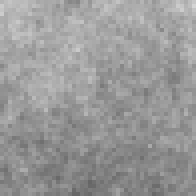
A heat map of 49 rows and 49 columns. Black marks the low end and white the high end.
The field is mottled with small blotches. Overall the values sit about 60% of the way up the scale. There is an overall slope up to the top. There are no regular stripes. No row or column stands out.
